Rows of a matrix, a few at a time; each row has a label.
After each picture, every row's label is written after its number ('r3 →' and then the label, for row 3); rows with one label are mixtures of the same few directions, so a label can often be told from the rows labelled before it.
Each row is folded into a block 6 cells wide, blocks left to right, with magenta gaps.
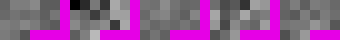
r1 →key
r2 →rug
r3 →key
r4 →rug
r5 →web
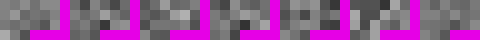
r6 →web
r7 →web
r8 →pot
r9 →web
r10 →key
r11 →rug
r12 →web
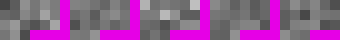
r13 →web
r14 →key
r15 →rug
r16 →web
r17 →key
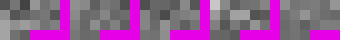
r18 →key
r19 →rug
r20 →rug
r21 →rug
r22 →rug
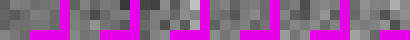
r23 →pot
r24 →rug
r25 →rug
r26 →key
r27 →key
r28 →web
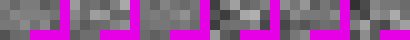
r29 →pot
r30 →rug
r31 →pot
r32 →pot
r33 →key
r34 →web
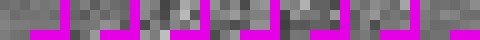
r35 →key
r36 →web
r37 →key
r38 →key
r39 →key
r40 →rug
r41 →rug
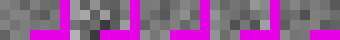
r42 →pot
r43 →web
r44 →key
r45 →pot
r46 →key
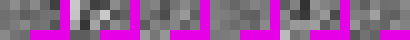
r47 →rug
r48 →rug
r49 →key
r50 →pot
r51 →key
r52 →key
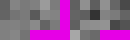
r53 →web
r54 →key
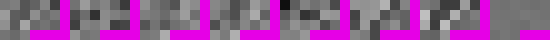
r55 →rug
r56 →key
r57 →key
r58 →key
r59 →rug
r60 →rug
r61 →rug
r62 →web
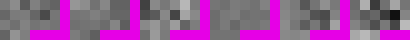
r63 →pot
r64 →rug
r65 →web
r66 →rug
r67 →pot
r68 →pot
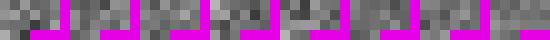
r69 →web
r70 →rug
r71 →pot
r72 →web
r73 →key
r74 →web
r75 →key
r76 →key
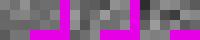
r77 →key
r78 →rug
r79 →rug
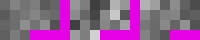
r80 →pot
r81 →key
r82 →rug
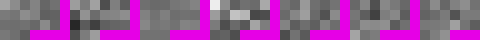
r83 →rug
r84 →key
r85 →key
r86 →rug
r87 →key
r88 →key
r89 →web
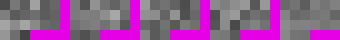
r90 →key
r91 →pot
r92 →web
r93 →rug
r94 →key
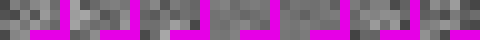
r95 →web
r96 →pot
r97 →web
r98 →web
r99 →rug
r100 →pot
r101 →key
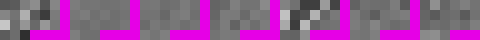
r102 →key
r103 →web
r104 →key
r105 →rug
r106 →rug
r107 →rug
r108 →pot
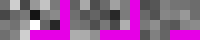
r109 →web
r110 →pot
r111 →web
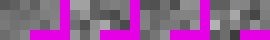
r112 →rug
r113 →web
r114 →rug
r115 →key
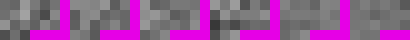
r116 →key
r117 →rug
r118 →pot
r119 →key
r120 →key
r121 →rug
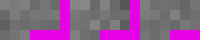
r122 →key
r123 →rug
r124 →web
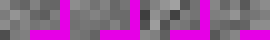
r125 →pot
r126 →rug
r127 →rug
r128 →key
